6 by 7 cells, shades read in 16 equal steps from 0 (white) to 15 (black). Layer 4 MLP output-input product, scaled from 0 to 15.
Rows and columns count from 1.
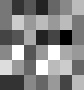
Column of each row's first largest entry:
4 1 6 3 3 1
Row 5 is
2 6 9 0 4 3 9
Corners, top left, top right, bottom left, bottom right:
8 4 12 4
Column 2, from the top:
12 3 10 0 6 12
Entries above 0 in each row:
7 7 7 5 6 7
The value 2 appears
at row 5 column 1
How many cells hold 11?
3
